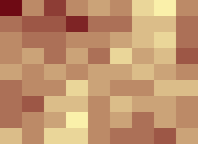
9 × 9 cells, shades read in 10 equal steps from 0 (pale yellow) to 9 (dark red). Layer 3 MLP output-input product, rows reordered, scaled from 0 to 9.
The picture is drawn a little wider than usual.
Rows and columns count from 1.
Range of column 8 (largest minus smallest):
6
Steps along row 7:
up down same up down up same up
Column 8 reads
0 2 1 2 3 2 3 3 6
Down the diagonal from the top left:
9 6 5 3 3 4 3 3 3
